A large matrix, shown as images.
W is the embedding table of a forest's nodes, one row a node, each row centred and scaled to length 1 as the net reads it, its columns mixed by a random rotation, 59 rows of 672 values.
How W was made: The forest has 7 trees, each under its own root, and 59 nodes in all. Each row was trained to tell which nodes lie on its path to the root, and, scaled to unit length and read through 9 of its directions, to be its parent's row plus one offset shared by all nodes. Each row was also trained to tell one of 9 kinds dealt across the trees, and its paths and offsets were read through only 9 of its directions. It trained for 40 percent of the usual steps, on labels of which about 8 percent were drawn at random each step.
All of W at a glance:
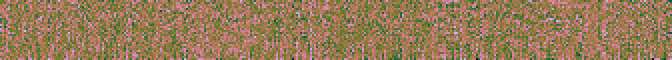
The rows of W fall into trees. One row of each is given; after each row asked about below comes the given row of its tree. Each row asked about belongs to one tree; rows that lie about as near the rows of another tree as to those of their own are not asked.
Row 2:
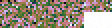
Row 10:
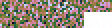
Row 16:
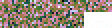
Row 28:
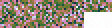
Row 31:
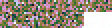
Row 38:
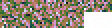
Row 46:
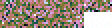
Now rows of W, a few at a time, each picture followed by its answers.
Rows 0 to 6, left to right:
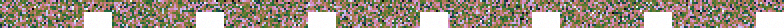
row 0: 31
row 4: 38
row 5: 16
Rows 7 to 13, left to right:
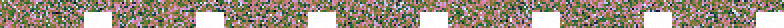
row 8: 2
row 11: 28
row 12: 46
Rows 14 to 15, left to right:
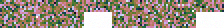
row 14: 31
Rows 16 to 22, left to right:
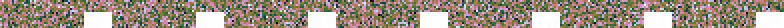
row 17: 16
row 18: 2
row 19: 2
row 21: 2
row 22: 31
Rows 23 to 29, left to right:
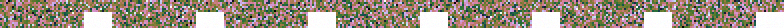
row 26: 38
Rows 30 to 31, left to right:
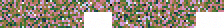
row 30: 16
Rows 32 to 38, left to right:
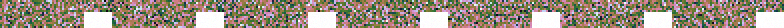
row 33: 2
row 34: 31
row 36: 2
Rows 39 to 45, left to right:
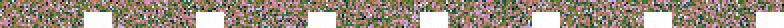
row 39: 2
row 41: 2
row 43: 16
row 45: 46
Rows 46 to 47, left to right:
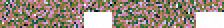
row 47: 10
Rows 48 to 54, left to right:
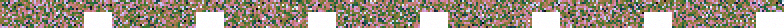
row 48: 46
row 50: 31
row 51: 16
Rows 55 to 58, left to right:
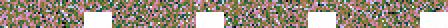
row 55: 16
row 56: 31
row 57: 16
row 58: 16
